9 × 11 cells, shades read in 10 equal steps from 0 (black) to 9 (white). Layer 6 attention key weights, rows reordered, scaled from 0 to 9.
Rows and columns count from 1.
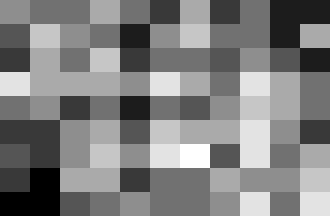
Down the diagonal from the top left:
5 7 4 6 1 7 9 6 8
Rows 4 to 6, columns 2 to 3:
6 6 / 5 2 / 2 5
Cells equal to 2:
11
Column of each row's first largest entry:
4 2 4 1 9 9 7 11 9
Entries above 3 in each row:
7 8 6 11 8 7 8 8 8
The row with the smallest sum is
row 1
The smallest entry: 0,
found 3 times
